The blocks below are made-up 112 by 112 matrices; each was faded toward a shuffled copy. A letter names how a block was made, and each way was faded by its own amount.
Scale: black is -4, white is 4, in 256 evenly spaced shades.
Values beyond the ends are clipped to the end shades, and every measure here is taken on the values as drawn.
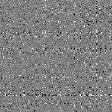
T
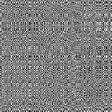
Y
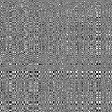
Y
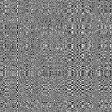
Y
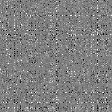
T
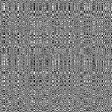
Y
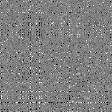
T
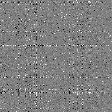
T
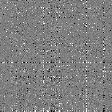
T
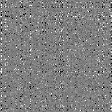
T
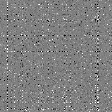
T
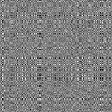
Y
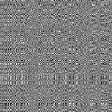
Y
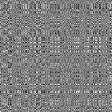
Y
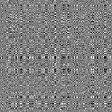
Y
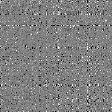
T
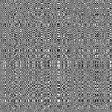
Y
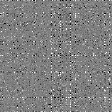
T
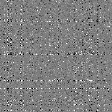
T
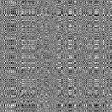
Y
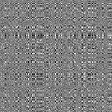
Y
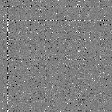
T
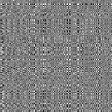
Y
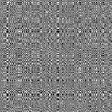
Y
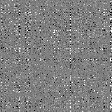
T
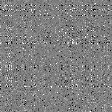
T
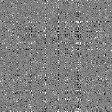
T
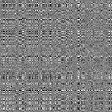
Y
